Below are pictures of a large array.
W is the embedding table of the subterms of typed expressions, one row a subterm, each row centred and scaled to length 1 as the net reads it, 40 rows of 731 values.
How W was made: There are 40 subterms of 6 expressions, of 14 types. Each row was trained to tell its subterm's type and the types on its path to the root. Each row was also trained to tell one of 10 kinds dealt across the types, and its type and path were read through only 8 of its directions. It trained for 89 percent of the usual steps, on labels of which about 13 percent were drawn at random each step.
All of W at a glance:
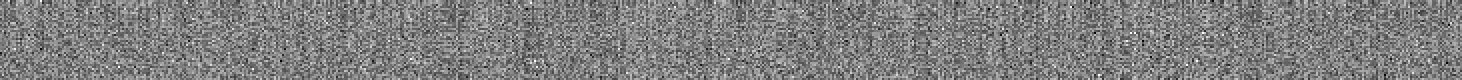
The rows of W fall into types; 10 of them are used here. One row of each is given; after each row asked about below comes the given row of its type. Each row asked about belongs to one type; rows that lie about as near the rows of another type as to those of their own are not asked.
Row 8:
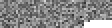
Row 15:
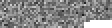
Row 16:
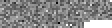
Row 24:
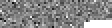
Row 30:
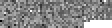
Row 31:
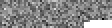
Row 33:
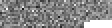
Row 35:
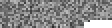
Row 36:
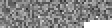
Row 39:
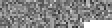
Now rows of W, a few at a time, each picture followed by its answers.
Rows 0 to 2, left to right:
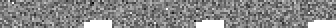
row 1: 31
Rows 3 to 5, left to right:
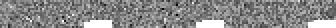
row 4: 35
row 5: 30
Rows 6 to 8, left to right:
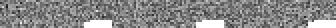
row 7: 15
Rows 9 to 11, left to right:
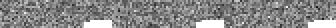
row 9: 15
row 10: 30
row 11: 35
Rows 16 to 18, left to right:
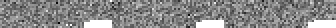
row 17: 35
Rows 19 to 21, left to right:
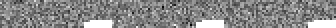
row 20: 33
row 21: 36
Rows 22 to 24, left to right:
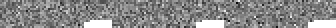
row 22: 33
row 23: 39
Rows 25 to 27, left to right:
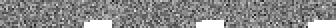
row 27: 15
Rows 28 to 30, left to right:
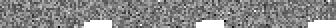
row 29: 31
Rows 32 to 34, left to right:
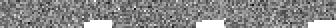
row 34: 15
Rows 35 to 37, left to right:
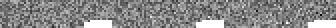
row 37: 39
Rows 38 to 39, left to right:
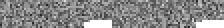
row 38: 31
